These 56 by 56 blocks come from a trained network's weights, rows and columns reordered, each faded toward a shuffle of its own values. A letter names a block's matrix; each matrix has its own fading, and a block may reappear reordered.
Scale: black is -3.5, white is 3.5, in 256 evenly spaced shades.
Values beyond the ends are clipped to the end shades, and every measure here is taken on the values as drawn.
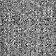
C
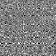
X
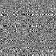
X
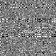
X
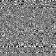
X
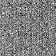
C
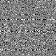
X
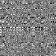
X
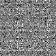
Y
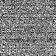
Y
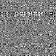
X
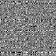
X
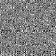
X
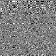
X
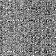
C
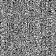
C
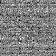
Y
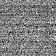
Y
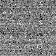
Y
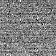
Y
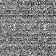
Y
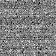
Y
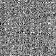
C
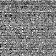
Y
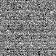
Y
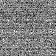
Y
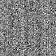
C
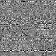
X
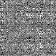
Y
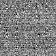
Y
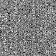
C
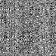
C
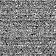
Y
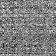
Y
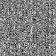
C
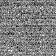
Y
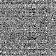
Y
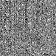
C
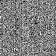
C
